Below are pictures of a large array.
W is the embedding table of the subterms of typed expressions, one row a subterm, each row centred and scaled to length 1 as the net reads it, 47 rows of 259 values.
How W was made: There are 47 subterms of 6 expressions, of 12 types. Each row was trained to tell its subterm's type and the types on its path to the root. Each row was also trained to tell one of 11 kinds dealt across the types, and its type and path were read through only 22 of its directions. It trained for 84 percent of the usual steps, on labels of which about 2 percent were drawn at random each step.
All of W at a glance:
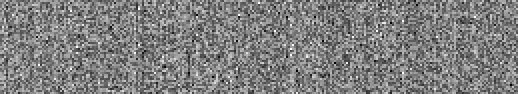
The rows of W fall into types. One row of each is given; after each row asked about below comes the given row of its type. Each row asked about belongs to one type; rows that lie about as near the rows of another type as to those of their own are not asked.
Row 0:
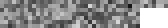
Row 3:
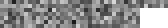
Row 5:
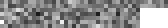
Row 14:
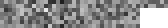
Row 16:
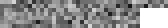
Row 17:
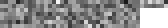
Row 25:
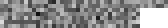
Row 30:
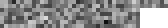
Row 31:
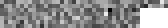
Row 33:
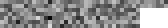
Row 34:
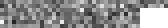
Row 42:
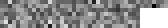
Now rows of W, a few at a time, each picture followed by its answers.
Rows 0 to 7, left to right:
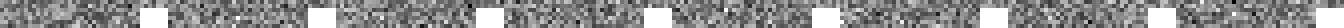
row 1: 42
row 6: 30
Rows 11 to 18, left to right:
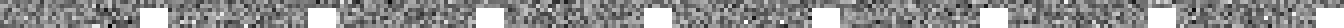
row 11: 17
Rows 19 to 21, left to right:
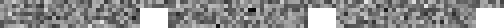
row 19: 17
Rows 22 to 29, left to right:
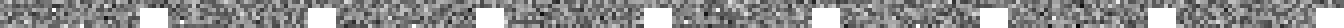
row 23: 31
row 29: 30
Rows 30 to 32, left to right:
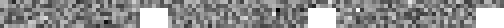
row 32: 5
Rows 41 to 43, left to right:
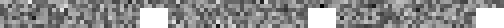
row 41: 31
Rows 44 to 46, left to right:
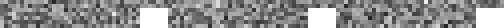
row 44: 25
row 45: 34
